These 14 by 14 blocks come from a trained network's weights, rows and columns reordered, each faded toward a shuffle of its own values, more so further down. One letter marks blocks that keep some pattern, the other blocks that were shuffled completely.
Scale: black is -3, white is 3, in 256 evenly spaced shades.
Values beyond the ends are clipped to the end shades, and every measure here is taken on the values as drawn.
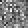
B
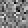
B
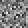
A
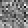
B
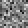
A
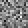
A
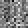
B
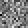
A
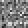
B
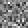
B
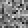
A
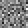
B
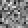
A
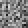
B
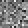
A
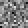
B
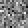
A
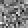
A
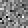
A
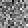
A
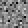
A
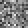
A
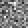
A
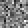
A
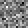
B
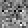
B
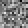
B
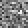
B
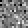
A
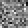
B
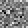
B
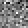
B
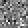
A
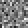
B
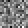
B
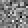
A
